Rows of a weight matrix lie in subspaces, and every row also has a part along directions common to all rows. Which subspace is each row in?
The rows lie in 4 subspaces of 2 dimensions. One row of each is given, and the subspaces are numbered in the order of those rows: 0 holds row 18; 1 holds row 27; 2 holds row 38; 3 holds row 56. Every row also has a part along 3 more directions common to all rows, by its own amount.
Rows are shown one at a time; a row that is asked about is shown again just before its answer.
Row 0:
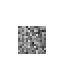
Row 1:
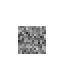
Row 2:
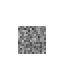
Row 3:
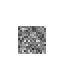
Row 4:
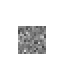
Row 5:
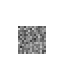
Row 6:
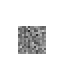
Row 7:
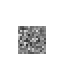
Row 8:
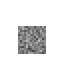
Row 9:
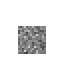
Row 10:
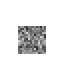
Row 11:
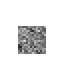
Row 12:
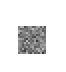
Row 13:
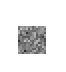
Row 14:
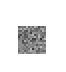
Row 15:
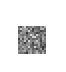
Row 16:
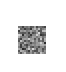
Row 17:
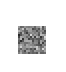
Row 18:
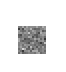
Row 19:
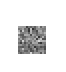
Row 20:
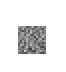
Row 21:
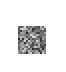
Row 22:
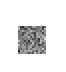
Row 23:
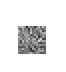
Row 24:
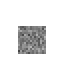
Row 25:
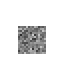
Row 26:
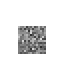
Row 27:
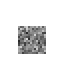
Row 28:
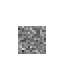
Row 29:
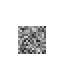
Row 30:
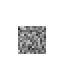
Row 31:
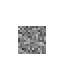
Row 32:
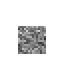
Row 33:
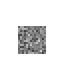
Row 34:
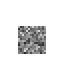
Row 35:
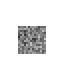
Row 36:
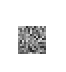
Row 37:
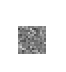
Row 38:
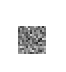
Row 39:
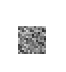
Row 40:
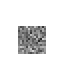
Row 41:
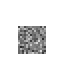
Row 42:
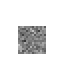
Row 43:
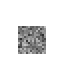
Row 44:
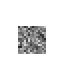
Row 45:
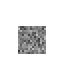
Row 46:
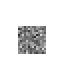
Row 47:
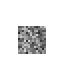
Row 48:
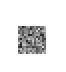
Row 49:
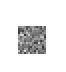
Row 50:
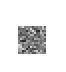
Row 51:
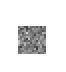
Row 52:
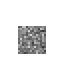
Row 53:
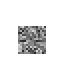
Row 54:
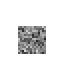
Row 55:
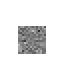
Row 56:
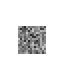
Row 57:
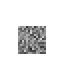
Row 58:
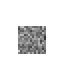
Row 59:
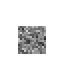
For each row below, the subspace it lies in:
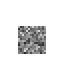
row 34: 0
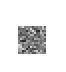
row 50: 0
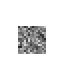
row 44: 3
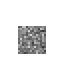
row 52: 3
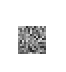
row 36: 2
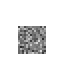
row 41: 2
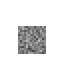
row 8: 2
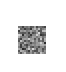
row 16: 0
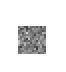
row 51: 1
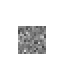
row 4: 1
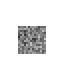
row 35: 2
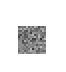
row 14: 2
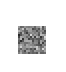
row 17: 1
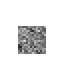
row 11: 0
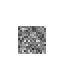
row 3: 3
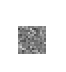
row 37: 0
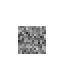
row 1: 1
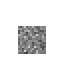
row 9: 3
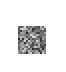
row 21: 3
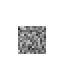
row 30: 1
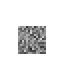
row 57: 2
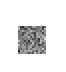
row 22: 1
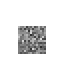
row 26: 2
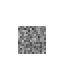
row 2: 2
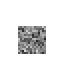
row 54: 0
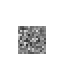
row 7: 2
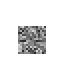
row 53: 0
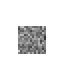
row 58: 1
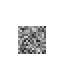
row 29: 3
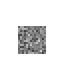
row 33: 2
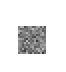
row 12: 3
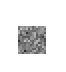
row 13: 1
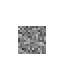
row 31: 0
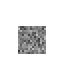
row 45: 1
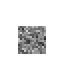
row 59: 0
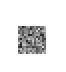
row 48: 3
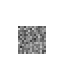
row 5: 2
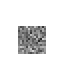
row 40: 2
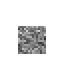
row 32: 0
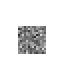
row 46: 3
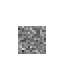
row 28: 0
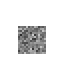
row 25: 2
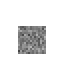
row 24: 1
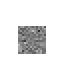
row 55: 0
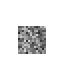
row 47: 3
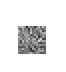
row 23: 2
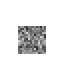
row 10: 1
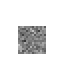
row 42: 0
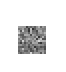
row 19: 2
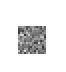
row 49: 1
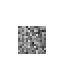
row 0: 3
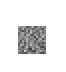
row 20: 2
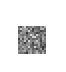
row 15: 3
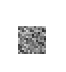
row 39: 0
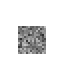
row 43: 3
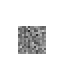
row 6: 3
